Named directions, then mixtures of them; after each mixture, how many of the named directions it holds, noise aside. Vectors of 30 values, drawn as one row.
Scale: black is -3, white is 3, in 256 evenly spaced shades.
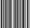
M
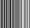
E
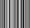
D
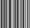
three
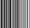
two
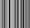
one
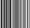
two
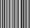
two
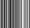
one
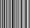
three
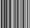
three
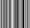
two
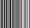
one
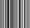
one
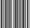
one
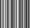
three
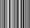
one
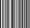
three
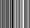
three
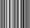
one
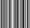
two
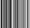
two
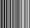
one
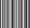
one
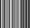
three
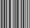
three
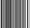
three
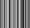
one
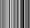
two
